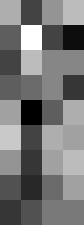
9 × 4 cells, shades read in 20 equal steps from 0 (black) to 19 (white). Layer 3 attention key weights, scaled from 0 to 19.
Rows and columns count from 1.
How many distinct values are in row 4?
4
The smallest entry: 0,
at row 5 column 2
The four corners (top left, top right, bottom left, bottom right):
13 14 4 9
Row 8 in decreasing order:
12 8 6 3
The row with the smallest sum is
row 9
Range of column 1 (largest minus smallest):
11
